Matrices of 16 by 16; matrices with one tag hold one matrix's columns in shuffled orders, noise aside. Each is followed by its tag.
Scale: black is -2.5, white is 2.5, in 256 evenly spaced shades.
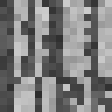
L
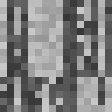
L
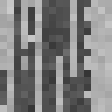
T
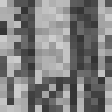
L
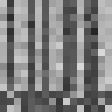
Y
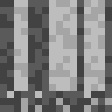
Y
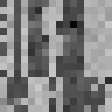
L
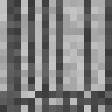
Y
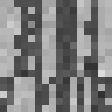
L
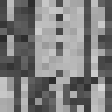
L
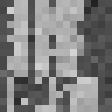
L
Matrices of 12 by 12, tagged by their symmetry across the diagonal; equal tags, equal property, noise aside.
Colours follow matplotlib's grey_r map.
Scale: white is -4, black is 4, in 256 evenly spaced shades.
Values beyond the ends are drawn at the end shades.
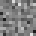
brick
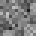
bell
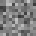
brick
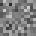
brick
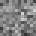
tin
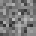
bell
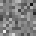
brick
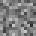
brick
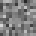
brick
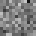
tin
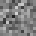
brick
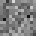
tin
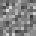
bell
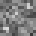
bell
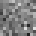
brick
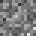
bell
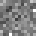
bell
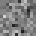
tin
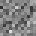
tin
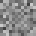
bell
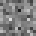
brick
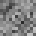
bell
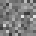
tin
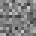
tin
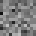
tin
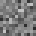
bell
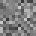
brick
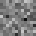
tin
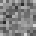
bell
